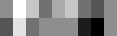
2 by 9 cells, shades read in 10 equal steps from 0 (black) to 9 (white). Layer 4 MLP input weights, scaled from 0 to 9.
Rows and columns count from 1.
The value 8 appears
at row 2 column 2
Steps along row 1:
up down down up up down down up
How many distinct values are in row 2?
6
